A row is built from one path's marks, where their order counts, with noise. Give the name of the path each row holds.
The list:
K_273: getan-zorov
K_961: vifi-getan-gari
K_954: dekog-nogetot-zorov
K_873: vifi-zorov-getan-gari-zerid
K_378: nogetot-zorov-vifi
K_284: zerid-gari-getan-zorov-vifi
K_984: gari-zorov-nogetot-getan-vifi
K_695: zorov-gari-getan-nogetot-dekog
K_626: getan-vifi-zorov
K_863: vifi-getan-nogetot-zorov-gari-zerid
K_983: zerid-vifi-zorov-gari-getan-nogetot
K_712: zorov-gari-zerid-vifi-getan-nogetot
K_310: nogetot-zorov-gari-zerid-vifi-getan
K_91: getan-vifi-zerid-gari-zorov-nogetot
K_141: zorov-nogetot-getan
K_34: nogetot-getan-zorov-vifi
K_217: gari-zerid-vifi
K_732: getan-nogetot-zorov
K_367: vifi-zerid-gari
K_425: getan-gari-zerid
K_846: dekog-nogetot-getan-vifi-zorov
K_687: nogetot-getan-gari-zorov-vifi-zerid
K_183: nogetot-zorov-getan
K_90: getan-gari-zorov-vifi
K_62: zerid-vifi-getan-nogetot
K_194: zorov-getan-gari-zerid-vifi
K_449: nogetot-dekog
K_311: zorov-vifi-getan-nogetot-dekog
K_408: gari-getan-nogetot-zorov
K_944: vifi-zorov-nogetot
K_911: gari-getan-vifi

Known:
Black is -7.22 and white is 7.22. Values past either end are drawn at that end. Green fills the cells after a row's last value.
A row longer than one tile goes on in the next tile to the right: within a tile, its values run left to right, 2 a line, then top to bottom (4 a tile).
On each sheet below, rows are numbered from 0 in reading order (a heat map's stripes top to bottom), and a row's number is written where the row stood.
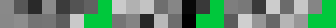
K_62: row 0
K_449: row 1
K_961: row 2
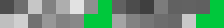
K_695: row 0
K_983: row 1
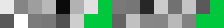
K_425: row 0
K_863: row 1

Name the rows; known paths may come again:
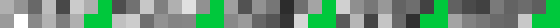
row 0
K_273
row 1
K_695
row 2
K_284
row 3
K_34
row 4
K_983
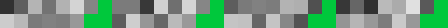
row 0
K_712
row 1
K_961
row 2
K_141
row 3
K_873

